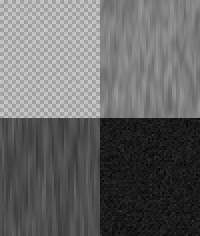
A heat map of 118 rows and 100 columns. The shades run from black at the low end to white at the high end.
The table splits into 2 rows of 2 panels. Panel 1,1: high, checkered. Panel 1,2: middling, streaked downward, faint in contrast. Panel 2,1: low, streaked downward, faint in contrast. Panel 2,2: very low, fine-grained, faint in contrast.
